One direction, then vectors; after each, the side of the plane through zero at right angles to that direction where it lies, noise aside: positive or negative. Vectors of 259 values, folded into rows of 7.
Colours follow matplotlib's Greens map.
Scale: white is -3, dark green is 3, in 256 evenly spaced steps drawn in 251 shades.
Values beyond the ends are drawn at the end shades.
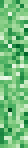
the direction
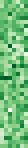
negative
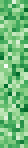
negative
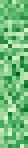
negative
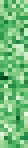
negative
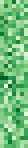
negative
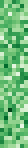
positive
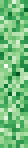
negative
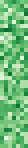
positive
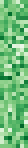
negative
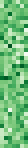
negative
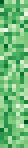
positive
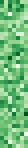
positive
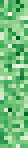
positive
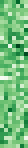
positive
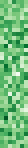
positive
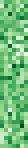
negative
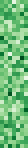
negative
